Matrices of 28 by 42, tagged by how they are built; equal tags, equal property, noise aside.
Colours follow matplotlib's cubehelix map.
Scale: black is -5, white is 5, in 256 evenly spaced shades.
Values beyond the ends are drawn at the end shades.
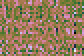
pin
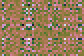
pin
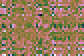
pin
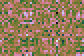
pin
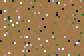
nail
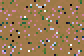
nail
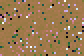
nail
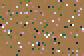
nail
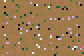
nail
